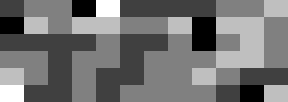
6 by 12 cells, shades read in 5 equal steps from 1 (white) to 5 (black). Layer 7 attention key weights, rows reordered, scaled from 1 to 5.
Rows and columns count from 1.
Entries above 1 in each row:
11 12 12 12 12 11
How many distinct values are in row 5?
3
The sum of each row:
40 34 43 36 39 39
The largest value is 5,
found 5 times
